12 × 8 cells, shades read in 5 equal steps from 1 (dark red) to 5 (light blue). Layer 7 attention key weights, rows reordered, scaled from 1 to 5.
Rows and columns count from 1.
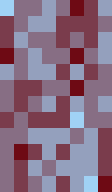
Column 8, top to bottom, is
4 3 4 4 3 3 4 3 2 2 2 1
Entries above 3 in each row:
3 2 2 2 4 0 3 1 4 3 4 3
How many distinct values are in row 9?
3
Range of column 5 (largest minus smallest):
2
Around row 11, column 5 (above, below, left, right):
2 2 3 4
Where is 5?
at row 1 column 1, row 8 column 6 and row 12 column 7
